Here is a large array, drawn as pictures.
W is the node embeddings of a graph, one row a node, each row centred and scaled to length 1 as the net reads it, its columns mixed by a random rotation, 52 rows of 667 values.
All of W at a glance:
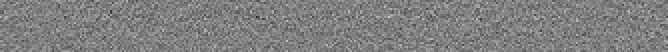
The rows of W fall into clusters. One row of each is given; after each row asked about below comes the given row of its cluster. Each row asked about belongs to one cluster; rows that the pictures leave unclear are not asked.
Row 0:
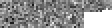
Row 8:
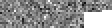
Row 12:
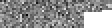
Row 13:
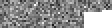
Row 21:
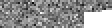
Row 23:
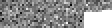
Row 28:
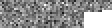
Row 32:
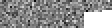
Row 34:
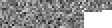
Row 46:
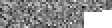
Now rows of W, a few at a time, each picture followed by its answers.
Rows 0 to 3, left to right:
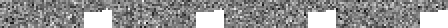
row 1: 32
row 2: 13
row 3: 46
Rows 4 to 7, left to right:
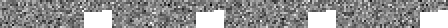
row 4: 34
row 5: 21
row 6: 34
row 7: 32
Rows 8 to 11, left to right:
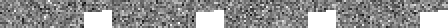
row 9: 23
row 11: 12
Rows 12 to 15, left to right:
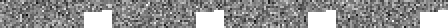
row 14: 23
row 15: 0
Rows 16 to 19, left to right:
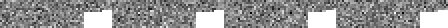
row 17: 0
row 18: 13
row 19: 13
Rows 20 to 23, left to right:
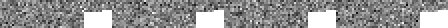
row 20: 34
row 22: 32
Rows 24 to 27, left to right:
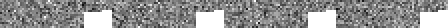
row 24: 8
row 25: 46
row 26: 32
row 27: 46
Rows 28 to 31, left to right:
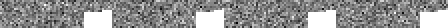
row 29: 13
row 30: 0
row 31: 13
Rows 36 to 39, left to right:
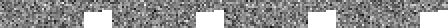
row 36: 28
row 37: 32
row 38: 46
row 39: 12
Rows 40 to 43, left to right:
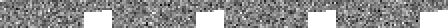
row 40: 0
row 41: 21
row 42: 34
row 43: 23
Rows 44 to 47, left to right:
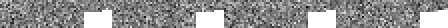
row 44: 0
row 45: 12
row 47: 21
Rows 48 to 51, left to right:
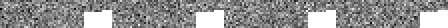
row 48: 46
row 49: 12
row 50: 34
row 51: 21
